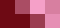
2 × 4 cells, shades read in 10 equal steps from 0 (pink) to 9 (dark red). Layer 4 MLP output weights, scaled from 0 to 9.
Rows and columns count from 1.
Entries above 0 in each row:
3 4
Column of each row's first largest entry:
1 1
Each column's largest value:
9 9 6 2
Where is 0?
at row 1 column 3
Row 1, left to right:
9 5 0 2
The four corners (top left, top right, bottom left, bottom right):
9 2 9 1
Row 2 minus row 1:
0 4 6 -1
